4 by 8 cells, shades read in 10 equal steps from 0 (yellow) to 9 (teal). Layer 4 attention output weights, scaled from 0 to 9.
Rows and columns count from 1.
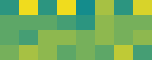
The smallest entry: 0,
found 2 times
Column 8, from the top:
1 5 4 7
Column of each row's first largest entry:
5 5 2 8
